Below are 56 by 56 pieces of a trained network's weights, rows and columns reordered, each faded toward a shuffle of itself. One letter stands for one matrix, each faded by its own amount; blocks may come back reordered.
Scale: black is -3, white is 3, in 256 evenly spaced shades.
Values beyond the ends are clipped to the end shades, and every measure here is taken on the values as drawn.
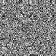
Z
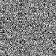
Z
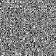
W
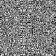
Z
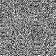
Z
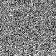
Z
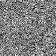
Z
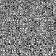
W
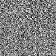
Z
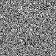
Z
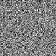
Z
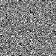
W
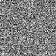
Z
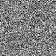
Z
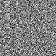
Z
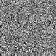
Z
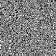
Z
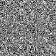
W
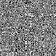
W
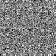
Z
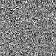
W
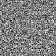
Z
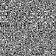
W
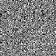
W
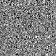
W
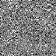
W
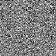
W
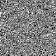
W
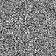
Z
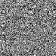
Z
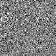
W
